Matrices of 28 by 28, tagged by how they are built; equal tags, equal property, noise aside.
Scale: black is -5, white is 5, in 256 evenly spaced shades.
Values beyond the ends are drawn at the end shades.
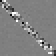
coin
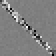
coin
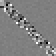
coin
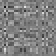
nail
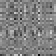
nail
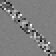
coin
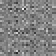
nail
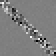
coin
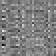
nail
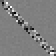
coin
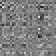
nail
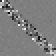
coin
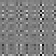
nail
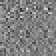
nail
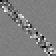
coin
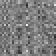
nail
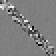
coin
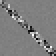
coin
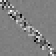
coin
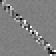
coin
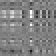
nail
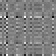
nail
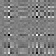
nail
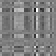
nail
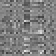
nail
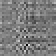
nail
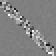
coin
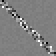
coin
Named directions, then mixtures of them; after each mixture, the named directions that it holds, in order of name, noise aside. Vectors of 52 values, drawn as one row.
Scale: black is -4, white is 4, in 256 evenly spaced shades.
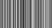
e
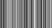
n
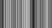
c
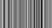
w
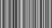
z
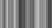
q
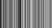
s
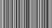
c, e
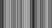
c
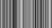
q, z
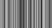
e, q, w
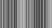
e, q, w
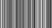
n, q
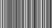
n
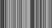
c, n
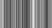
c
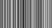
e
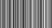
e, z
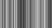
e, q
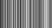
c, e, s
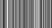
n, q, z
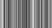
c, w
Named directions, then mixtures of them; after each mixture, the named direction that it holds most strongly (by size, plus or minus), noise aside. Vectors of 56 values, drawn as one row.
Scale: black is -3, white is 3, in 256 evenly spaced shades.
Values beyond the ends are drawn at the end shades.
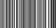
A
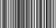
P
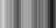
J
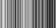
J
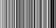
A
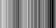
J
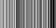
A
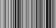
A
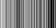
J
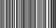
A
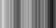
J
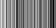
A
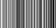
P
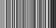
A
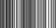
A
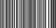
A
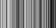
J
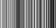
P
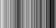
J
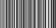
A
